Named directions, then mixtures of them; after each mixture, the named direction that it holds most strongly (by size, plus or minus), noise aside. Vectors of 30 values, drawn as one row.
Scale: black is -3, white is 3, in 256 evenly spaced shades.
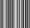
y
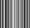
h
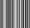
y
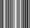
y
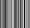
y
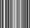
h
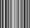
h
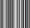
y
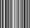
h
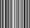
h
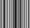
y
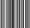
y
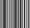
y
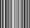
h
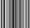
h
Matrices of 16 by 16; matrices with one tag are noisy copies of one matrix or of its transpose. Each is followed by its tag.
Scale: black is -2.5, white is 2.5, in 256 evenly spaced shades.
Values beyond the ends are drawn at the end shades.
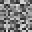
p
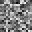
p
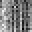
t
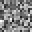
p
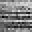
t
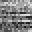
t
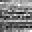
t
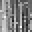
t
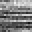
t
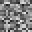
p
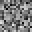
p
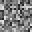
p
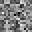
p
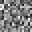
p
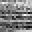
t
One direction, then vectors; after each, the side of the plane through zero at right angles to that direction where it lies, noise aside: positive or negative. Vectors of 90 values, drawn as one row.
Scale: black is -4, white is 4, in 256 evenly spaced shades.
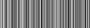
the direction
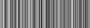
positive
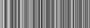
positive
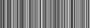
negative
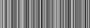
positive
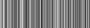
positive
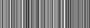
positive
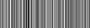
positive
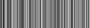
negative
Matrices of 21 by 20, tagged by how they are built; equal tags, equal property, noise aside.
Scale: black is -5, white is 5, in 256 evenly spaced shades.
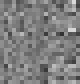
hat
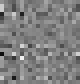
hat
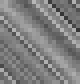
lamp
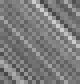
lamp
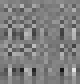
hat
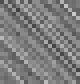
lamp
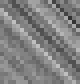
lamp
